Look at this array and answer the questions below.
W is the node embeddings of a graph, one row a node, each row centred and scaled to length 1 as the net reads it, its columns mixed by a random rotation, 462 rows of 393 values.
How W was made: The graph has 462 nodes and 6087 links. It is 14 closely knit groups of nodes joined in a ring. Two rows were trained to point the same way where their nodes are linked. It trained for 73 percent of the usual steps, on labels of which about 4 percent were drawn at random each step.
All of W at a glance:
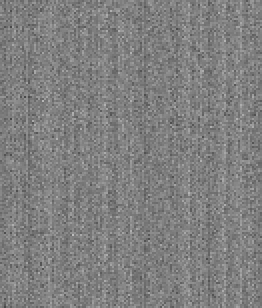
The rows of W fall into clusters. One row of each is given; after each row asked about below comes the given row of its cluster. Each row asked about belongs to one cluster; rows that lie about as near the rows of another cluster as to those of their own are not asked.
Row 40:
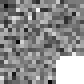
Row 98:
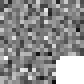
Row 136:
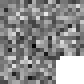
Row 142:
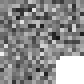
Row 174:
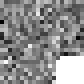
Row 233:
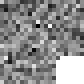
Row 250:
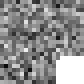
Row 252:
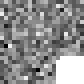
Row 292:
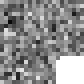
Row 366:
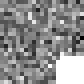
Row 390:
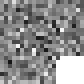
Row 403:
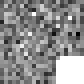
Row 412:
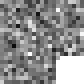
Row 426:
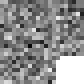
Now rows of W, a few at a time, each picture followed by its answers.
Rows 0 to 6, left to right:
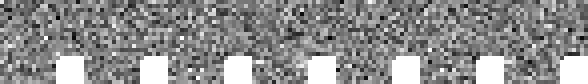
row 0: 233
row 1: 412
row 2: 98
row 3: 174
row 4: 142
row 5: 98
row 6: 174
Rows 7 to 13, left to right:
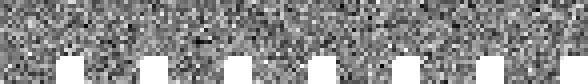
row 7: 412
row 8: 426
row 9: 426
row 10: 366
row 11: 40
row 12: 233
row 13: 403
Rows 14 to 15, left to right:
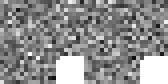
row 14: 412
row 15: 390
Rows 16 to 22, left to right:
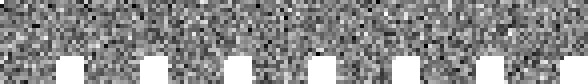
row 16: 233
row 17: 233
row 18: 142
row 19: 40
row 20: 403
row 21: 252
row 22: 292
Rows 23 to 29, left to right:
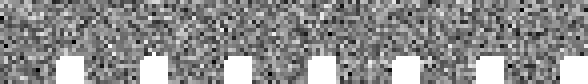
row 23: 252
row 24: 412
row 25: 390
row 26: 403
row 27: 40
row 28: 174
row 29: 250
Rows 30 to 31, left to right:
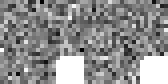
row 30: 403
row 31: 390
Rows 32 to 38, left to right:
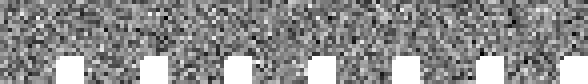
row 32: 426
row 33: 366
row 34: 98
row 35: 174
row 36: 403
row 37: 412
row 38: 292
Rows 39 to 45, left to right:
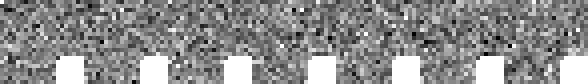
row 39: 233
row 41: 233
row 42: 174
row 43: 403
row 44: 174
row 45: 252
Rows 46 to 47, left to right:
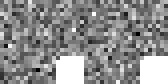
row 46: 252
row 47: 403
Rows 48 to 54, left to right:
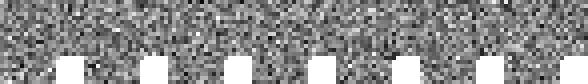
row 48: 426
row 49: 250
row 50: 403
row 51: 403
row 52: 136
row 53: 412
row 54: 233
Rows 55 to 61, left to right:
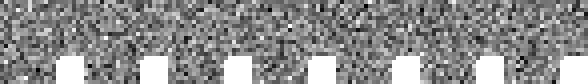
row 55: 252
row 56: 250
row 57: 403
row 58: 426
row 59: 142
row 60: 142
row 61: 426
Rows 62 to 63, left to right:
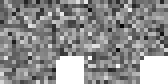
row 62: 412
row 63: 233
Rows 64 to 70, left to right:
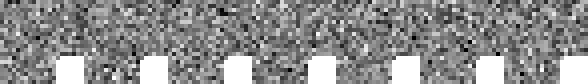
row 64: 174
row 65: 98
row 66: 98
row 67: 252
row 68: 174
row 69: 390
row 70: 403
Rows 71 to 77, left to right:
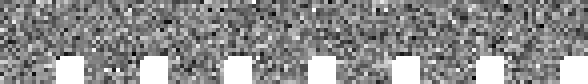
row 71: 174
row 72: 98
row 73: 174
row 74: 233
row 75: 174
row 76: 366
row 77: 233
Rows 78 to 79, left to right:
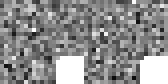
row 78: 250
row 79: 136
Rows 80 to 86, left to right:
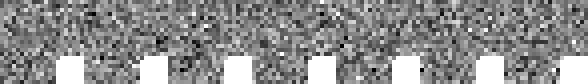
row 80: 250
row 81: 366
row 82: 426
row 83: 412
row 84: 252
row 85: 142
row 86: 426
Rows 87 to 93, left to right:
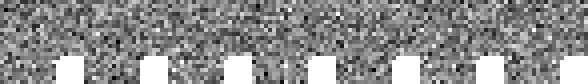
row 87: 233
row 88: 136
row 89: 366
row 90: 40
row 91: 252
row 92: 233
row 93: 233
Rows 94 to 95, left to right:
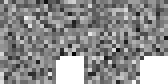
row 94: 412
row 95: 292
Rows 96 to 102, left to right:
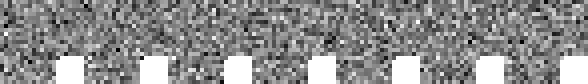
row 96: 292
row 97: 233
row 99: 366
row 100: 390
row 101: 142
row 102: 403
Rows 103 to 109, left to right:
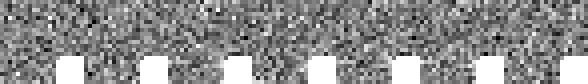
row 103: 390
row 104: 292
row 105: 174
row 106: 426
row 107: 174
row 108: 174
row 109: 403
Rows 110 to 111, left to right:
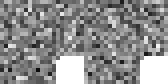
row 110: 252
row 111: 412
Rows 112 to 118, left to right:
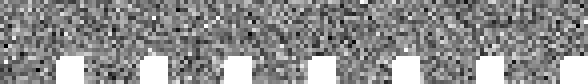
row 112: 252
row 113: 142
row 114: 426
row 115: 174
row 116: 40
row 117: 412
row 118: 390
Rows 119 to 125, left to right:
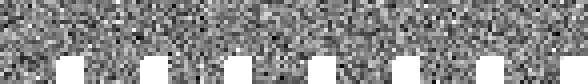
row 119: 292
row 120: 142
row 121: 40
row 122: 136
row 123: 250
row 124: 142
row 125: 403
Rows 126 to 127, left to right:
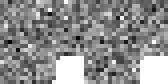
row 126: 174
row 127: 426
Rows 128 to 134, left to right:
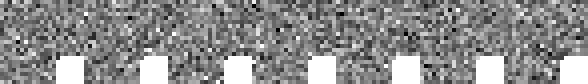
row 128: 390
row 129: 252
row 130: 292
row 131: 233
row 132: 366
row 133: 40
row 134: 136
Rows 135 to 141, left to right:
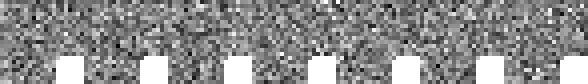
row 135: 426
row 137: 250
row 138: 412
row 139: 233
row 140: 403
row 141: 98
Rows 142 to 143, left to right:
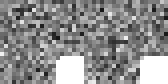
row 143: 426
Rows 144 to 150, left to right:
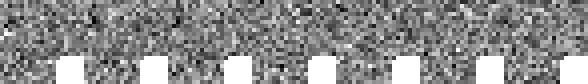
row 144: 292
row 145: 292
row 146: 292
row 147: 98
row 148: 233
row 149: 403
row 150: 136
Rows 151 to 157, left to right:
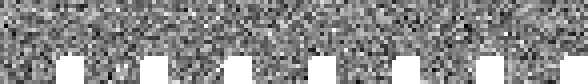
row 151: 250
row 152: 250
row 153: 426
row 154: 412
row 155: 98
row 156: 426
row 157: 366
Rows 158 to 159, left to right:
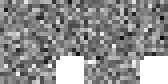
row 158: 390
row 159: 174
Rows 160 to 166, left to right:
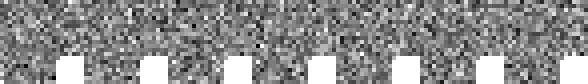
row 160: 412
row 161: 98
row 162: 426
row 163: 252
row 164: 403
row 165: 250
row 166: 250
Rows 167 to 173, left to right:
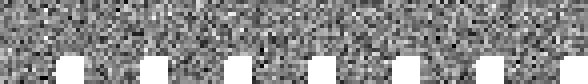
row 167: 98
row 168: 403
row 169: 252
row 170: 136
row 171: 136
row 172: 403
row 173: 136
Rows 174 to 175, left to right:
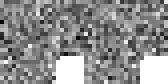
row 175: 366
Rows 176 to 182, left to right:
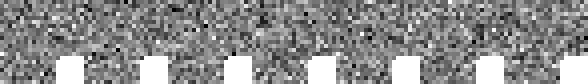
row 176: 142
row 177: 233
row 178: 233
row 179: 292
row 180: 142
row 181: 252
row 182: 366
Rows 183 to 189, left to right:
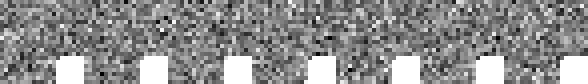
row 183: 292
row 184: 403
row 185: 403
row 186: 174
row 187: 426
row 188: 174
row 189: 98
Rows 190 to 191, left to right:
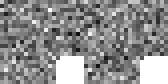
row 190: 366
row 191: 292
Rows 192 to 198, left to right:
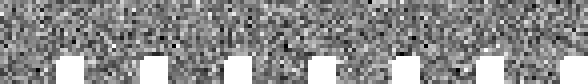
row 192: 252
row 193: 174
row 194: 252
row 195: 136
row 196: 174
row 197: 252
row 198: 142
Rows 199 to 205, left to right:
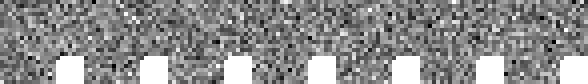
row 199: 412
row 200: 98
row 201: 366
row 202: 142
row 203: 292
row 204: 142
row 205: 390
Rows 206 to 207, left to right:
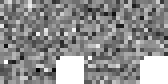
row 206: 252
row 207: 233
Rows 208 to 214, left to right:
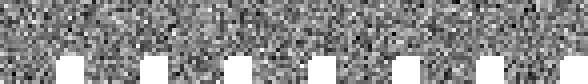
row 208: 142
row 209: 366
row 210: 292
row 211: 366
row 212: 136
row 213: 250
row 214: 142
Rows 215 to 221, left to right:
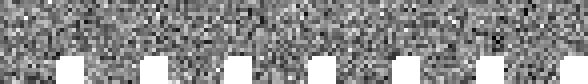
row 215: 136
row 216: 366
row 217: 426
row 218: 292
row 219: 136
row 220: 366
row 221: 142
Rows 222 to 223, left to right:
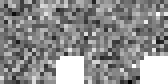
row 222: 40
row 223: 366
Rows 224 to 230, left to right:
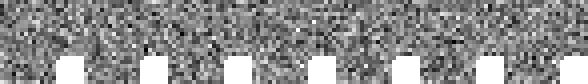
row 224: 142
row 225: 412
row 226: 250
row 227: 366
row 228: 426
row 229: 426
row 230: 292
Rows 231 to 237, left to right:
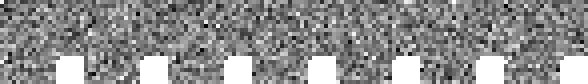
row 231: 233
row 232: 292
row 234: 390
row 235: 412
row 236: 142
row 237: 233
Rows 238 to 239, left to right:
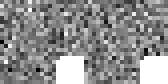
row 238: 252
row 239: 412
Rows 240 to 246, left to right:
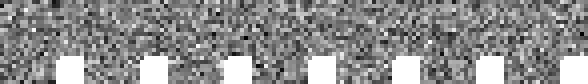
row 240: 250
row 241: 366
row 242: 174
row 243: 250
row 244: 366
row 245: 250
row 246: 403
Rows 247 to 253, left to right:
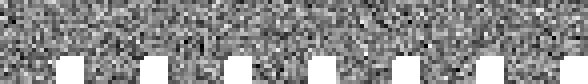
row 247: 292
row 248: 136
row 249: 136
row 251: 412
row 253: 136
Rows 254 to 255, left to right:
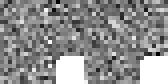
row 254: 98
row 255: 412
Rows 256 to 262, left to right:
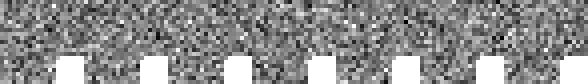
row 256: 426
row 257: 233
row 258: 98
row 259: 250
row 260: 426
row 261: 366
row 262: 292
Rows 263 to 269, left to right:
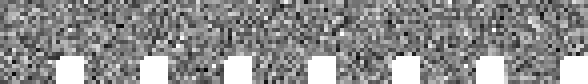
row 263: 136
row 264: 233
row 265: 252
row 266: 142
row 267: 292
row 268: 252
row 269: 412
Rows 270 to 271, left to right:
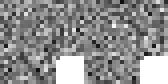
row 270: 252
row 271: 412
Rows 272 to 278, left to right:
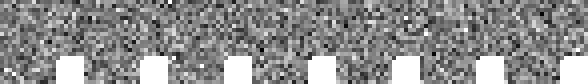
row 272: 366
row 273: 390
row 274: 233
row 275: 136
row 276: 142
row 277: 292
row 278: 412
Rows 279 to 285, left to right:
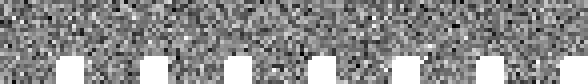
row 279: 142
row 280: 403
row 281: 233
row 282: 98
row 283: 426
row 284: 233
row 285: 40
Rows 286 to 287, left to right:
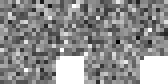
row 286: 403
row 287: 142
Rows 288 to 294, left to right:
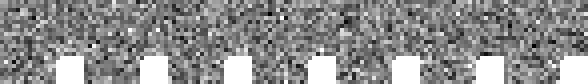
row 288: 426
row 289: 252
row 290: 40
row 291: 40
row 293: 174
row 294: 366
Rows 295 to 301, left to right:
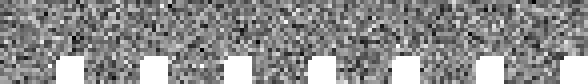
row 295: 366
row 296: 142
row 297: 233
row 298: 98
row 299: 426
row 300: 142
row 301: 136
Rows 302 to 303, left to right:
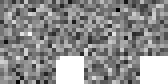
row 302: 403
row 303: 403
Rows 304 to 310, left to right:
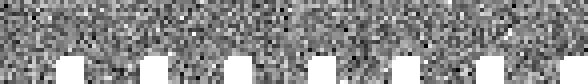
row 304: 40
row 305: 252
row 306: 142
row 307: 40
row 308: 426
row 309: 252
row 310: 292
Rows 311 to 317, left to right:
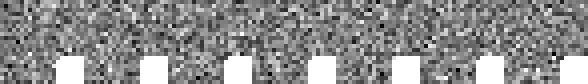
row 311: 40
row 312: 403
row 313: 136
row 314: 403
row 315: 403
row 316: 252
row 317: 98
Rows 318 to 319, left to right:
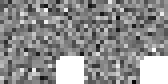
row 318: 98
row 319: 40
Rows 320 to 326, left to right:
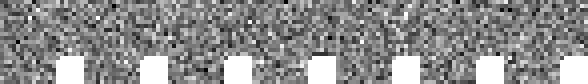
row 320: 40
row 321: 142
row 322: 252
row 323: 174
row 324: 403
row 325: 250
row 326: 233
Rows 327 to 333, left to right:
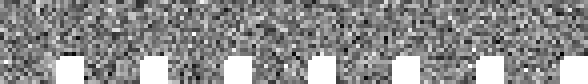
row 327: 174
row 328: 250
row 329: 142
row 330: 250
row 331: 136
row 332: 366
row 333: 98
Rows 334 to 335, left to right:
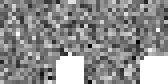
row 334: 412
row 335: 252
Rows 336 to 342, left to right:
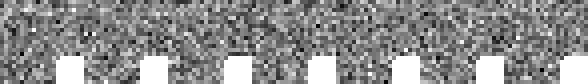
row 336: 250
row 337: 366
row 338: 174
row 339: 250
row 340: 40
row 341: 366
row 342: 252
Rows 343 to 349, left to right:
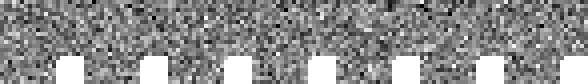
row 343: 390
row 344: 98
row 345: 426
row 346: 403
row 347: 250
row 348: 233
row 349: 233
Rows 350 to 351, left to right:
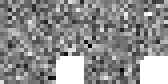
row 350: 412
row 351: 252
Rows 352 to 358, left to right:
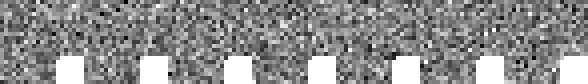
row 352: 403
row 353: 403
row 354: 390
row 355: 412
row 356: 136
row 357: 252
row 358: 426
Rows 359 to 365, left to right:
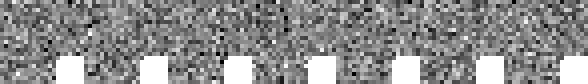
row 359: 390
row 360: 292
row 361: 98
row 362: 40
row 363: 403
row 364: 250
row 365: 98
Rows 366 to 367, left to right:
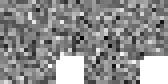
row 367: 136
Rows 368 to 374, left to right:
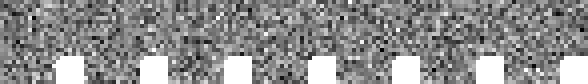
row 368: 40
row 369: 40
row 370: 426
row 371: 136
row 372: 390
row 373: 426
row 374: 98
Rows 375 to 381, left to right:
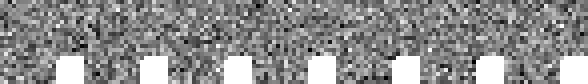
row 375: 366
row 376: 250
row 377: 426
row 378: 40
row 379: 136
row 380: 98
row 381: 403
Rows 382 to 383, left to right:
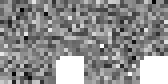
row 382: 142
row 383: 390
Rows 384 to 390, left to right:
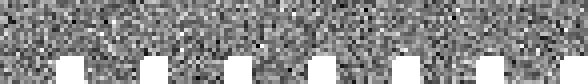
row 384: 292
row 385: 412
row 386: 136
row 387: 252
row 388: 40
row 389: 40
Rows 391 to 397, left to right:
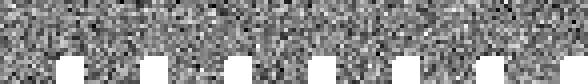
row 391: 136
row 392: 250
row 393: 98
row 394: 250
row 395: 250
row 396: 292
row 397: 233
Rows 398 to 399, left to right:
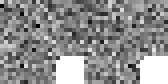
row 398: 233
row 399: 40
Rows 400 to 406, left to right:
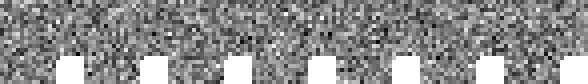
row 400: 390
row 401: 292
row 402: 366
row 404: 426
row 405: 366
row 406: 250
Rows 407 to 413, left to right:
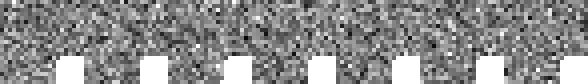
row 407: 390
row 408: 403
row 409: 174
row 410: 250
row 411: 250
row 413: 98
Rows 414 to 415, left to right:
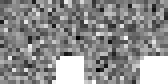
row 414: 174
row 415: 426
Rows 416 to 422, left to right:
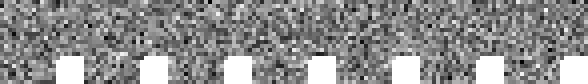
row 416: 250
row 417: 136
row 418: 403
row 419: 174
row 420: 426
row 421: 142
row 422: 390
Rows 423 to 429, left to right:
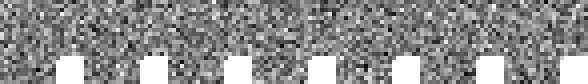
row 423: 252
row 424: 250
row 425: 250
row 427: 98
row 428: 403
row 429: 403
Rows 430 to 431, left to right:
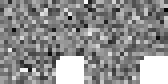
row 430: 98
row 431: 233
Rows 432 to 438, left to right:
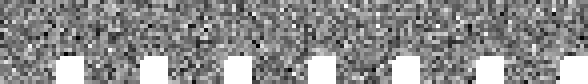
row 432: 174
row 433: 250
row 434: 426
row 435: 252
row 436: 252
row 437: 426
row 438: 174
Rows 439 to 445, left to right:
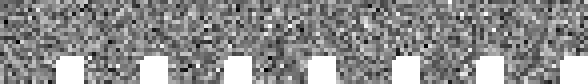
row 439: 40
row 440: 233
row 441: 426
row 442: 426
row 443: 412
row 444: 252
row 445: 366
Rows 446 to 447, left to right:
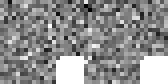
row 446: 390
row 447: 233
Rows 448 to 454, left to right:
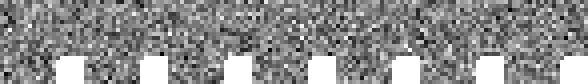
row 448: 292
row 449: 250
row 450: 366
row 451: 390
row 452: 426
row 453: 174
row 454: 233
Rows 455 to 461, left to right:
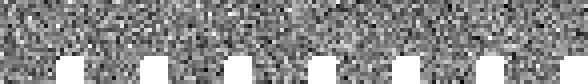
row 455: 412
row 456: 142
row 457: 252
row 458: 40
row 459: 233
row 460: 142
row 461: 233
